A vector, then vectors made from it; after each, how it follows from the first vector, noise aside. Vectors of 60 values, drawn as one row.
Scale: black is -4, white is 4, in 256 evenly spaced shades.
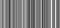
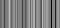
negated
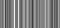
wrapped around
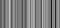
negated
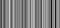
negated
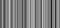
negated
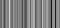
negated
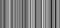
negated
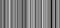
negated
